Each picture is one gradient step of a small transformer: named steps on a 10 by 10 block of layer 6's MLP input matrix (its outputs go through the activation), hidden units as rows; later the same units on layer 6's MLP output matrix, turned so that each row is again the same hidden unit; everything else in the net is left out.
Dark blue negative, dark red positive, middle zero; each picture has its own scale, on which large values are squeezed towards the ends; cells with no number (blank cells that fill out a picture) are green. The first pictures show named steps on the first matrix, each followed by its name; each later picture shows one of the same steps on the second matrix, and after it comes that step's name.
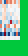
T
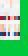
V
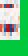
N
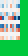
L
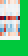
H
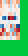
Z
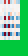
H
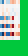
H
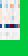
N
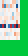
N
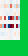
L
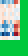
T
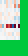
N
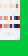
L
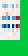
Z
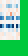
Z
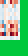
T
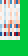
T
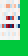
L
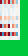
V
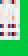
V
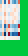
T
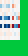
L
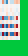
H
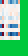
V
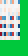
H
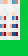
H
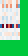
N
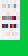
L
